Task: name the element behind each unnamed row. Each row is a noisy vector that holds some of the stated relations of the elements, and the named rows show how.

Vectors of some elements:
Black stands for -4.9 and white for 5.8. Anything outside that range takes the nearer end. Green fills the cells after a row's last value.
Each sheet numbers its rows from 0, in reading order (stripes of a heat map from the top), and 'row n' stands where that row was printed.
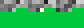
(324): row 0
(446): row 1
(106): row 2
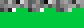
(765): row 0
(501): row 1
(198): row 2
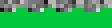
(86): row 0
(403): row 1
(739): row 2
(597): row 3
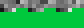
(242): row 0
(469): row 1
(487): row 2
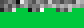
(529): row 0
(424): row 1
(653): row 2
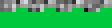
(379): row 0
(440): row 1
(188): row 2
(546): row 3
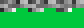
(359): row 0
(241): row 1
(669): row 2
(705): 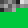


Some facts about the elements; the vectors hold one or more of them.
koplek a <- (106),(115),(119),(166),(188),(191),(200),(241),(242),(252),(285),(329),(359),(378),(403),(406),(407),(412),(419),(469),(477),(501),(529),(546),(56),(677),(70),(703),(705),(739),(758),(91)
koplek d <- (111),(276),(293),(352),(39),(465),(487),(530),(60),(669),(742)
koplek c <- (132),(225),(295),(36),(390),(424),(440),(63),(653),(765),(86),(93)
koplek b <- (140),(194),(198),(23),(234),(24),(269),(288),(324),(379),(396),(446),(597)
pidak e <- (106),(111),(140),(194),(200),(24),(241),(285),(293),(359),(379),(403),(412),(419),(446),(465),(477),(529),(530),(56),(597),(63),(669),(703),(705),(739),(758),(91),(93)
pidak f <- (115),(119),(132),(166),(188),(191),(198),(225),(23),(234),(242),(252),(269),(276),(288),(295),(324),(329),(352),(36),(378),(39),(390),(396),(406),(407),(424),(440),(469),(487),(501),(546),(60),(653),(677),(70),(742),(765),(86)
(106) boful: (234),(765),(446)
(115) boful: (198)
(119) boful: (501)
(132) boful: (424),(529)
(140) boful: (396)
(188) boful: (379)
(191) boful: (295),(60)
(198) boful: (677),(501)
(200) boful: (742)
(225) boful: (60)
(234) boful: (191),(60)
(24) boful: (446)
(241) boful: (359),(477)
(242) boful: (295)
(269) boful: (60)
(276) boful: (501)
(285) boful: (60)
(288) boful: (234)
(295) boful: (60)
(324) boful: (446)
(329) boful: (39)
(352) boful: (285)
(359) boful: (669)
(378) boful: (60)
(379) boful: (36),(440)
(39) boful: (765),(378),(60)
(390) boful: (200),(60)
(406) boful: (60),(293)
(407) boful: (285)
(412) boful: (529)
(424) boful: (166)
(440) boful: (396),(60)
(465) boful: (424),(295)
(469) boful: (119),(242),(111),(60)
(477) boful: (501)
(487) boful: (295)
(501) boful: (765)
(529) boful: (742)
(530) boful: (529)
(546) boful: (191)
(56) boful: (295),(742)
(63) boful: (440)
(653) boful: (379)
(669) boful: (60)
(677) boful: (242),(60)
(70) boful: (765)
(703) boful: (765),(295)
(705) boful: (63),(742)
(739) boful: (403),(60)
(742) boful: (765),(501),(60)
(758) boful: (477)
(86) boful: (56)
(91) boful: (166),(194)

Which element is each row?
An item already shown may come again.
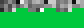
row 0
(529)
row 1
(446)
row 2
(396)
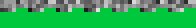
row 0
(269)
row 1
(703)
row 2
(132)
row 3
(465)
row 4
(188)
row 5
(329)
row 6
(758)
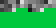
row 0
(530)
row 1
(242)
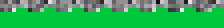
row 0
(93)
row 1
(70)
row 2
(23)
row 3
(419)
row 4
(23)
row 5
(396)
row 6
(742)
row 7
(115)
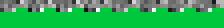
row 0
(252)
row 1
(424)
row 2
(166)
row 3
(295)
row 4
(252)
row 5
(111)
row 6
(487)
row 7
(403)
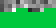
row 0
(194)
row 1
(225)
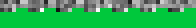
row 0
(63)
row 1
(293)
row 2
(703)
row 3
(194)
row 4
(403)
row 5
(36)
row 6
(225)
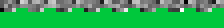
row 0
(56)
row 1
(24)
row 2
(39)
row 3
(378)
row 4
(359)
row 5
(406)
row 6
(60)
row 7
(119)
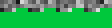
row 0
(200)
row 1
(390)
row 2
(91)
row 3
(119)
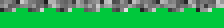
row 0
(329)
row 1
(285)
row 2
(352)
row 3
(140)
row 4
(276)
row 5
(677)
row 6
(407)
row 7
(91)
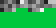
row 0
(412)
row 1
(477)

